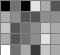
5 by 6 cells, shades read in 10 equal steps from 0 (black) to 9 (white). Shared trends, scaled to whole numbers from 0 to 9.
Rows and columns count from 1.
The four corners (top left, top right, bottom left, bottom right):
0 3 9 6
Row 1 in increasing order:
0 0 3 4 6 8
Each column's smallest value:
0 3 0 2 5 3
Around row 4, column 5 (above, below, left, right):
7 7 5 6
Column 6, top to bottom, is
3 5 6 6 6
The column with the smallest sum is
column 3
